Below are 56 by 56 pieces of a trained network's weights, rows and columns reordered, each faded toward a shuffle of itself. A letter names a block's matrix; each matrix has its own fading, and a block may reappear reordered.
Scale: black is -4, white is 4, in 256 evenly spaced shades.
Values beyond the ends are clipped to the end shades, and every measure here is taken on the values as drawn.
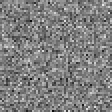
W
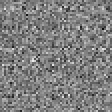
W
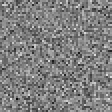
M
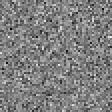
M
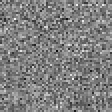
W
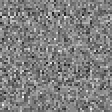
W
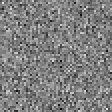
M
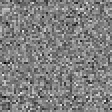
W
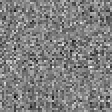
W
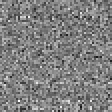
W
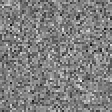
M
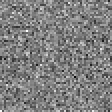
W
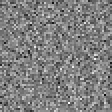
M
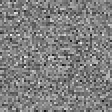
W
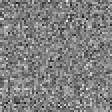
W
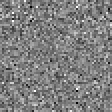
M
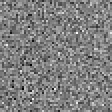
M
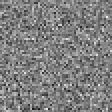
W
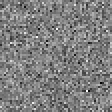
M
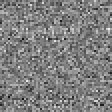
W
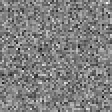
M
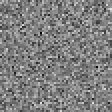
M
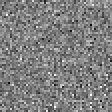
M
